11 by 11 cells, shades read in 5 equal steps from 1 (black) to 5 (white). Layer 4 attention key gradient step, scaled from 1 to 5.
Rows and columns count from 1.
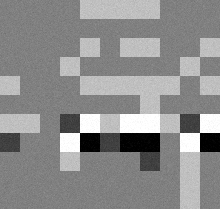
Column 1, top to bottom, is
3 3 3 3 4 3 4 2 3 3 3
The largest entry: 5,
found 6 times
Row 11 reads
3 3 3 3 3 3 3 3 3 4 3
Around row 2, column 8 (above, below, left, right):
4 4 3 3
